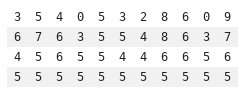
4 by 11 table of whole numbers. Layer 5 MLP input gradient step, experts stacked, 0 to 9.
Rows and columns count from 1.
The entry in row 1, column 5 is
5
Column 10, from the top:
0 3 5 5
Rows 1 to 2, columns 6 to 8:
3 2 8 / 5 4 8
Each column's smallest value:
3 5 4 0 5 3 2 5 5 0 5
